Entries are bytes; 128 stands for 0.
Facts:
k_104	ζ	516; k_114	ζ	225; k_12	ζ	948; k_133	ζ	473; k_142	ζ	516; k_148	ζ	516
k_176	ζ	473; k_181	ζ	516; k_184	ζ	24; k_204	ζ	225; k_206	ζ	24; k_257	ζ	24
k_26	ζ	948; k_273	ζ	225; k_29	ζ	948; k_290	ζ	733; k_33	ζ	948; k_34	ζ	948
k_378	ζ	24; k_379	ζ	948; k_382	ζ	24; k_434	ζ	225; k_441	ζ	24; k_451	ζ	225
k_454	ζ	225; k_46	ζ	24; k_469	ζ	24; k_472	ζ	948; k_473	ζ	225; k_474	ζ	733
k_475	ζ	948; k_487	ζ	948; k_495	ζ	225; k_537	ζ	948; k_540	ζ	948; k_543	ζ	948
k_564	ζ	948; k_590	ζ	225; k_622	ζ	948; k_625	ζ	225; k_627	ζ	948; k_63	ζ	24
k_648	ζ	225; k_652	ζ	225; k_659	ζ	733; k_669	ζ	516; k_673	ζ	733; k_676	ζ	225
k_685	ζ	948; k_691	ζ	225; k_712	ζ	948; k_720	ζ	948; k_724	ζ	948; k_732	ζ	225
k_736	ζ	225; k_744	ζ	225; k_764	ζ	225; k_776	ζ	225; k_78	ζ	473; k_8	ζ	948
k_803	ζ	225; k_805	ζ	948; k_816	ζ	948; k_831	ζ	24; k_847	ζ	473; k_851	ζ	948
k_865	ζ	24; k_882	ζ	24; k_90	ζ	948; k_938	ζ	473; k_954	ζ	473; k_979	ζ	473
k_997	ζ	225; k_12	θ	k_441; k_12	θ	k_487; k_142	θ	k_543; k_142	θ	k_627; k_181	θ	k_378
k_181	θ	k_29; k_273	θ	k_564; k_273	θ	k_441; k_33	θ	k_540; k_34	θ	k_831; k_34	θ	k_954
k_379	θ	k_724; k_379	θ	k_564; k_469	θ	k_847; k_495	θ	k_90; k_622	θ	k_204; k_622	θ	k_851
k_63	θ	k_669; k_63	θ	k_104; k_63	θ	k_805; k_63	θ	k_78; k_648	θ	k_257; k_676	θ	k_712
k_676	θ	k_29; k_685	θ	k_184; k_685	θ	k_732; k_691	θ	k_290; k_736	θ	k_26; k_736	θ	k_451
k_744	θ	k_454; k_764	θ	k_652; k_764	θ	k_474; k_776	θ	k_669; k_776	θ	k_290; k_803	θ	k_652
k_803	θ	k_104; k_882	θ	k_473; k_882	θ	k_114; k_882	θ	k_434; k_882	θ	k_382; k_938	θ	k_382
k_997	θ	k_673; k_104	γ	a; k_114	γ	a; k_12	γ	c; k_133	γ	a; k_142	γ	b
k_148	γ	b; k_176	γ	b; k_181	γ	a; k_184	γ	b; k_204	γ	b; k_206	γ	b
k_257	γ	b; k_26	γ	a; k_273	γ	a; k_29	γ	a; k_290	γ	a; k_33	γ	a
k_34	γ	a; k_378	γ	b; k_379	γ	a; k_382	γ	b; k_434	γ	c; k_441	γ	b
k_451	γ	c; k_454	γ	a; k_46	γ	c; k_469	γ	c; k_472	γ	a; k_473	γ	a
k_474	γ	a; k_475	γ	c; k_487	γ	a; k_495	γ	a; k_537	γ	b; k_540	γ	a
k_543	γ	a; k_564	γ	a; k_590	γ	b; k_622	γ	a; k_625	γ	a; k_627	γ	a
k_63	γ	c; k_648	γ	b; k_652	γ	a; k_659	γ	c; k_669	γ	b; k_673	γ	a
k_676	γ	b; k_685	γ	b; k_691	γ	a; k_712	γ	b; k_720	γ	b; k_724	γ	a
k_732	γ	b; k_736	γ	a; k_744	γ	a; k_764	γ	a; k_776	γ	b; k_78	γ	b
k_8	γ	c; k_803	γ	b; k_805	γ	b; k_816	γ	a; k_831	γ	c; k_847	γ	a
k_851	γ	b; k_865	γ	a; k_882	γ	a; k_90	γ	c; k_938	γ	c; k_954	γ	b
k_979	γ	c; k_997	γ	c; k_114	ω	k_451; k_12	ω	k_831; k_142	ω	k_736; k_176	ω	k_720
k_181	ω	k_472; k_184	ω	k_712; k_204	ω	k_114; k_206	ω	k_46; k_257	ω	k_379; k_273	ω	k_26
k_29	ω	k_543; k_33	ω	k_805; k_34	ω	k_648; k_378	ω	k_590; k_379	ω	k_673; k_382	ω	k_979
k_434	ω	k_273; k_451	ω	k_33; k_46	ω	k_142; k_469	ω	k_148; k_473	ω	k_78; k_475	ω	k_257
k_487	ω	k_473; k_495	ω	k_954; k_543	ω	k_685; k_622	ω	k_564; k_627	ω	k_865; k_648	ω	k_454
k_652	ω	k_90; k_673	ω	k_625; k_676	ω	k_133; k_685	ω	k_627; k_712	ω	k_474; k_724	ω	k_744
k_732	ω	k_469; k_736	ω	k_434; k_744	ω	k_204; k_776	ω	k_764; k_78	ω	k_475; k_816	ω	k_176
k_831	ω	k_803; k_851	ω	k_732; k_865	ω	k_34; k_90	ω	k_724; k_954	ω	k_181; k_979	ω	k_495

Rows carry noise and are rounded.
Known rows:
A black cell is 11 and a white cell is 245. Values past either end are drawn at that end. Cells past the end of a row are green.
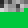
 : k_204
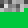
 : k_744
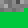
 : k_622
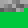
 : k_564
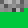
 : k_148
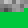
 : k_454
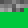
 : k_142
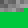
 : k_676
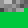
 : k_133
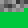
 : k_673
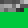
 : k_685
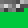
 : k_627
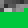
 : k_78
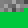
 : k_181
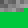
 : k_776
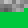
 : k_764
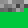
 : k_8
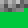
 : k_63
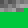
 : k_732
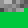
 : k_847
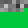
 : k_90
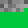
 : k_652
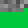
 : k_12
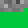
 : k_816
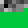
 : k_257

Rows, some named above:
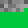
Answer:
k_652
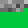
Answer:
k_8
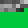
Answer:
k_685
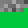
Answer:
k_181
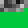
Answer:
k_475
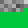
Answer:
k_805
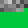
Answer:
k_938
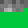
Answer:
k_176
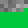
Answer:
k_273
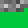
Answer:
k_543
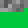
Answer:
k_378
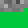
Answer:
k_816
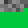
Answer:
k_46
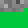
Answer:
k_622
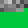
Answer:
k_938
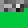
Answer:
k_865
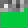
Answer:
k_724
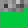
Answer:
k_441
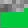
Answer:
k_625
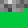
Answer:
k_659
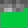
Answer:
k_954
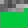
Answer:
k_473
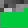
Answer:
k_78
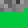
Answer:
k_487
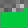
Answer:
k_434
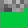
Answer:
k_997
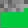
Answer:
k_652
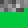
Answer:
k_648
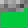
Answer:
k_882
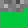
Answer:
k_29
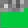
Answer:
k_33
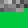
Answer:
k_938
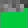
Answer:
k_979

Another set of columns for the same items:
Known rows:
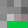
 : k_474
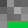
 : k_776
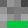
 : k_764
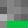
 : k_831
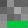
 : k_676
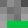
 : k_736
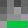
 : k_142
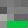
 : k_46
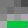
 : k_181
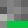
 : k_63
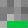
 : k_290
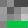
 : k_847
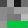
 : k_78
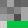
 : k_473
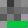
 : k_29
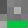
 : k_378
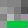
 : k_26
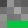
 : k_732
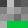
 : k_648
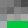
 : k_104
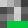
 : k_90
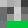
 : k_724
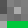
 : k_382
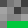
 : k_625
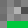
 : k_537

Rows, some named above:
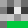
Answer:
k_33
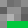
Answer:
k_659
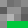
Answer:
k_659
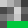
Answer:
k_90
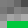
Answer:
k_104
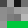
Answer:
k_78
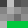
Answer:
k_648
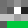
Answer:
k_805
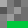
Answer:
k_12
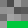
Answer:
k_673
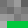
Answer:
k_882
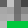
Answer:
k_454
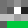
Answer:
k_805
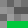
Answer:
k_379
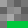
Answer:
k_8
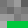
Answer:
k_882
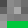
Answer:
k_441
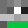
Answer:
k_805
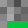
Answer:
k_475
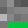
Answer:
k_997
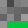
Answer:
k_543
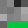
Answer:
k_979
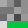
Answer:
k_487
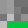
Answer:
k_34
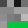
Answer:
k_78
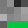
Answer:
k_938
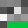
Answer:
k_451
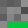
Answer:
k_685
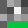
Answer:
k_204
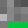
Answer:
k_434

